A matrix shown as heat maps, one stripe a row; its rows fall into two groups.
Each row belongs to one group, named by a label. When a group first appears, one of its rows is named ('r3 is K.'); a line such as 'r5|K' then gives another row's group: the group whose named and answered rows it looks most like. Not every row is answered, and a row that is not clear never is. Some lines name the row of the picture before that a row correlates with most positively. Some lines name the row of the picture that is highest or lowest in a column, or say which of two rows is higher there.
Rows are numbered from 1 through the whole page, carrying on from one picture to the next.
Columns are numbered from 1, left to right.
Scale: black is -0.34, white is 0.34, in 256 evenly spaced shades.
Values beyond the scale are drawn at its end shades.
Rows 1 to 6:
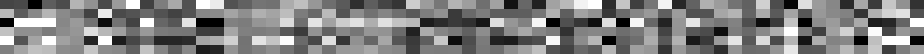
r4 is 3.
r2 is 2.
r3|3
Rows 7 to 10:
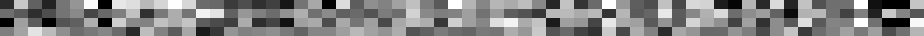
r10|3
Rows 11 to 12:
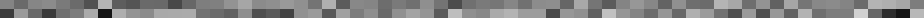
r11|2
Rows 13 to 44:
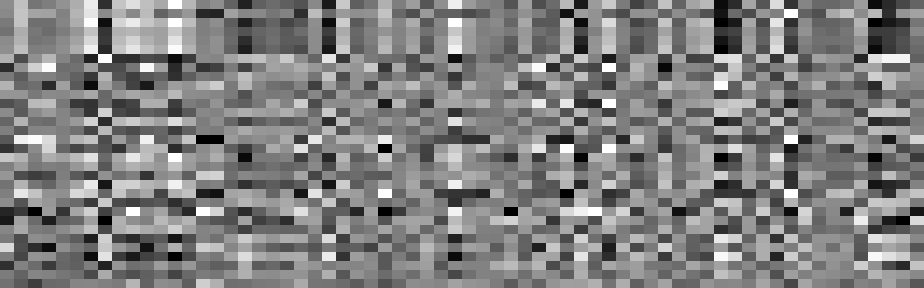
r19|2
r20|3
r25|2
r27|2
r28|3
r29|3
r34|3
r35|2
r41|2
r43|2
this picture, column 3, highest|28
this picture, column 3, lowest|36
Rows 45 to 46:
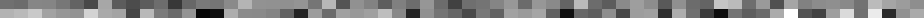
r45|2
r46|3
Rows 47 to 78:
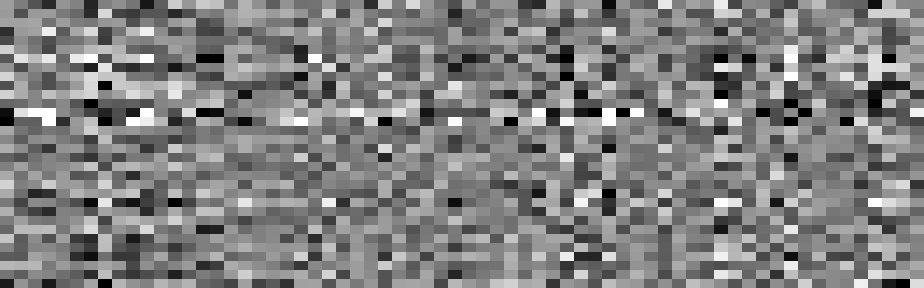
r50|3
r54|2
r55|3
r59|3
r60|3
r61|3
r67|2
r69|2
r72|3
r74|2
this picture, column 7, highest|53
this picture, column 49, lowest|60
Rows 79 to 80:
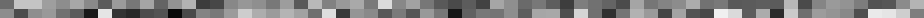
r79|3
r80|2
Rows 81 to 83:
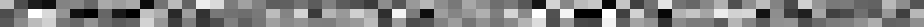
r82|3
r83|3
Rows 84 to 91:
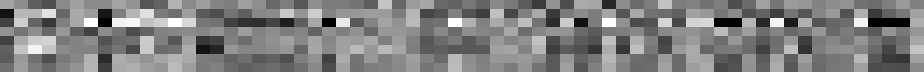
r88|3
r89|3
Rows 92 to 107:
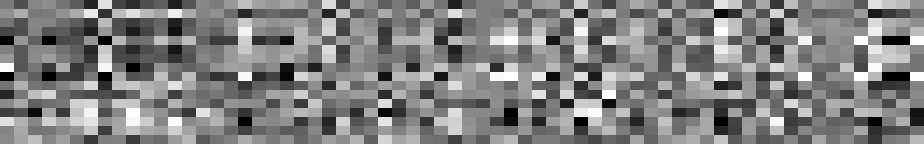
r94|2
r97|2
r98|2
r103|3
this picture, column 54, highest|99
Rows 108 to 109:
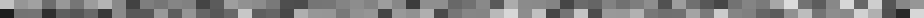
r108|3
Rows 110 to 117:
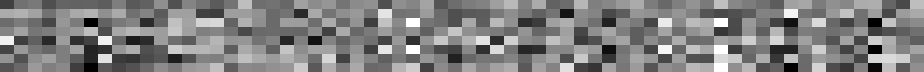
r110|2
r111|3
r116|2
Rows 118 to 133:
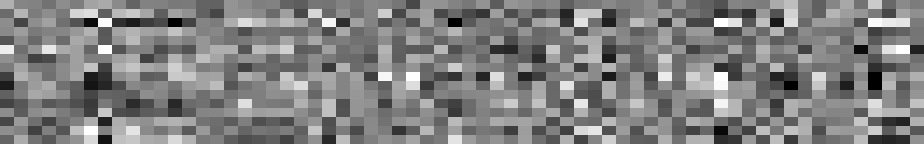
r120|2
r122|3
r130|2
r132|3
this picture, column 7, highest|132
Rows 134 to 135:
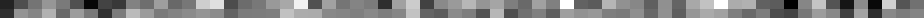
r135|3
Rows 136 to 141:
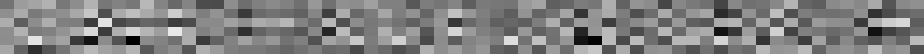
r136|3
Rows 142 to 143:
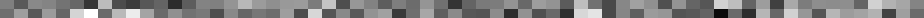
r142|2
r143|3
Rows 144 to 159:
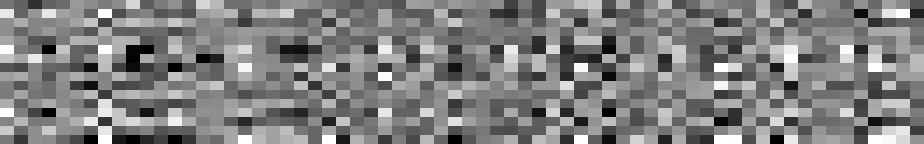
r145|2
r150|3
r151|2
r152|3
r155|2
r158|2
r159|2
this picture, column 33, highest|157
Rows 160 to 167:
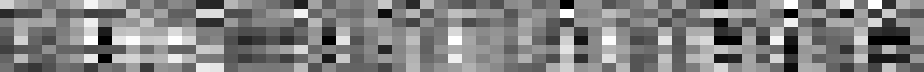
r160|3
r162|3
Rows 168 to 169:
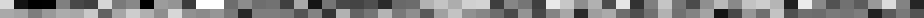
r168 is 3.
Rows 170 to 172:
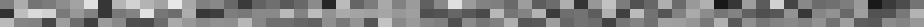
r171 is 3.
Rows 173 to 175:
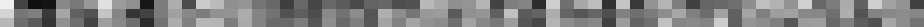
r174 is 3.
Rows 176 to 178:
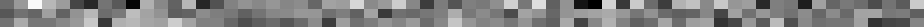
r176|3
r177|3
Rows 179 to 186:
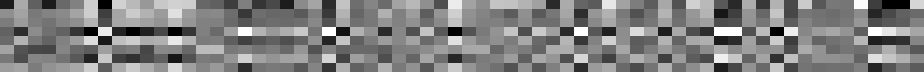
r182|2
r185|2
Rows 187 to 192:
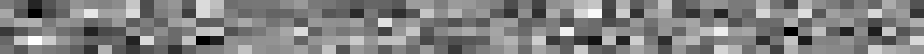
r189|3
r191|3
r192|2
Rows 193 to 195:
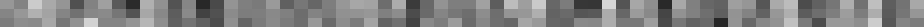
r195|3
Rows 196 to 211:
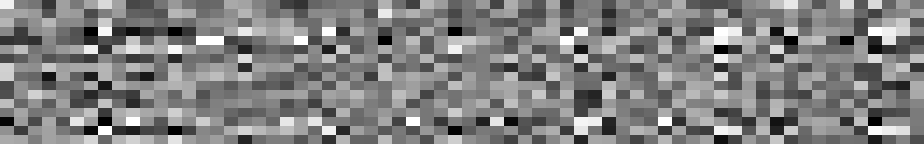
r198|2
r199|2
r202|2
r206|3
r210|2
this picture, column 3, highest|206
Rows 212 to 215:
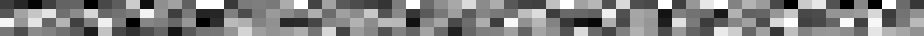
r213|3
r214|3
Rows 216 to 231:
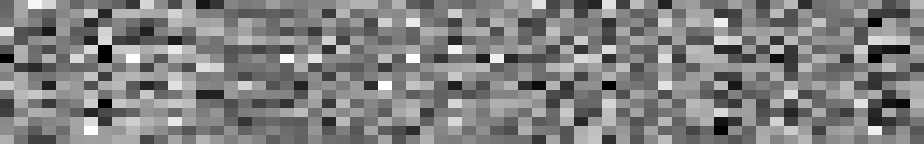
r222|3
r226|3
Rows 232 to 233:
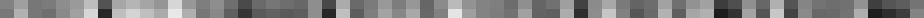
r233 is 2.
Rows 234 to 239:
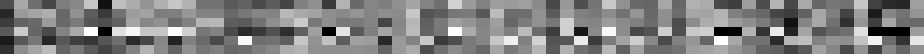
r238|2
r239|3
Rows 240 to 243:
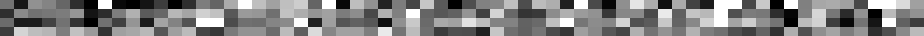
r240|2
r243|3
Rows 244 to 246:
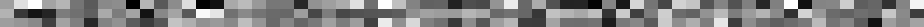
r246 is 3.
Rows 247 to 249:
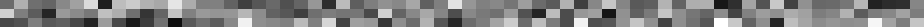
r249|2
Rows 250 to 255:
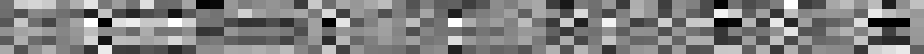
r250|3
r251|2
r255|2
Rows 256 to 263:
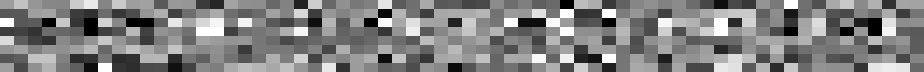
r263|2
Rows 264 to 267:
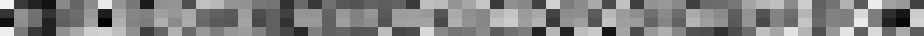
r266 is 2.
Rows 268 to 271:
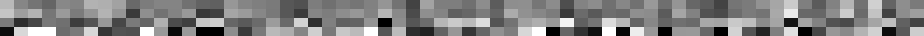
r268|3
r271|3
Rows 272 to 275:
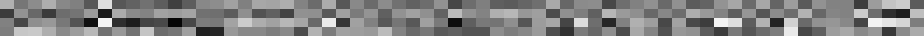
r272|2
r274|2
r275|3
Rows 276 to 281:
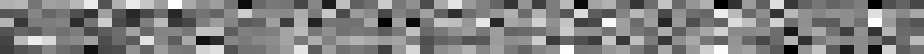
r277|2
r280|3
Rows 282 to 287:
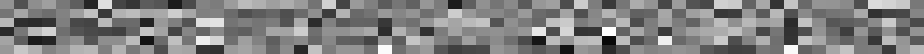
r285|3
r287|3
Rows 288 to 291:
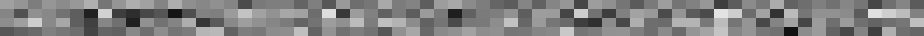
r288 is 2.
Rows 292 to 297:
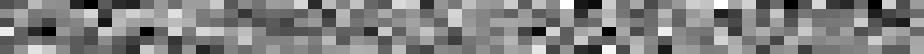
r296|2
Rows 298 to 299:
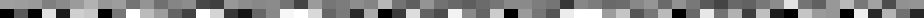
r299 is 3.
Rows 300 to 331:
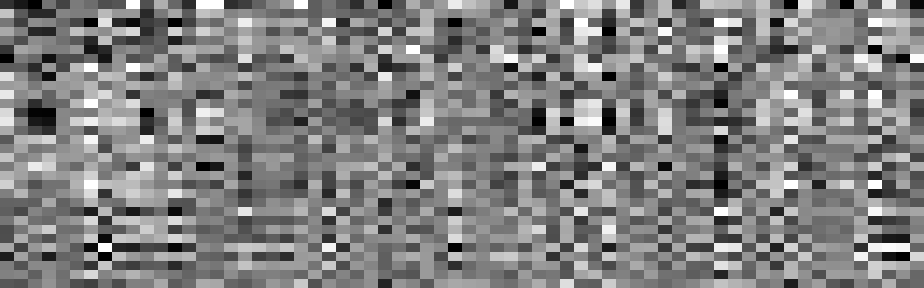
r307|3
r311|3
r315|3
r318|3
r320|3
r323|2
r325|3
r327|2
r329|2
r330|3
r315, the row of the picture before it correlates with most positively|298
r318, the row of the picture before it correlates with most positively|298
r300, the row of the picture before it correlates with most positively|299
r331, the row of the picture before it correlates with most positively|299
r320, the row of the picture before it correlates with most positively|298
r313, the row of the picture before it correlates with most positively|298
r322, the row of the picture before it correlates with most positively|299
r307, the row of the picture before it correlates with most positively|299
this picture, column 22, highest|300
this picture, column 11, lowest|312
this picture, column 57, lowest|300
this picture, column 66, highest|306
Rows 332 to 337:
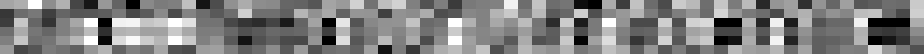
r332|3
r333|2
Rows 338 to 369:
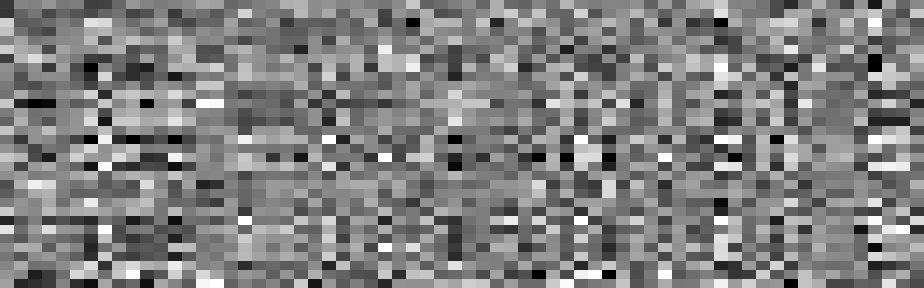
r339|2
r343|3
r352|2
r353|2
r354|3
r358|3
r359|3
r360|3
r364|2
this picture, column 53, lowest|355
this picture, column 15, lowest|358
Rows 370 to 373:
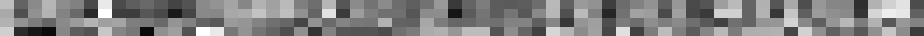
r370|2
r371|2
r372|3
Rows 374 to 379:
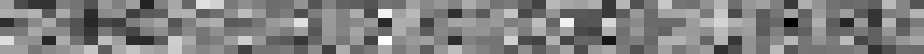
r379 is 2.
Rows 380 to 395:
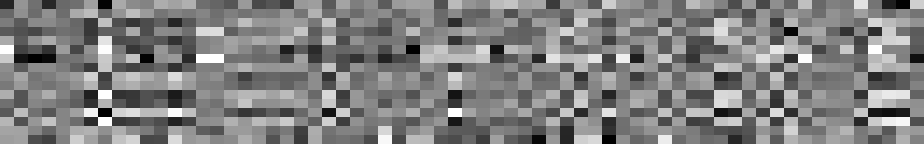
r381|3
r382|2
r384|2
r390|2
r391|2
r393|2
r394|3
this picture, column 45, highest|386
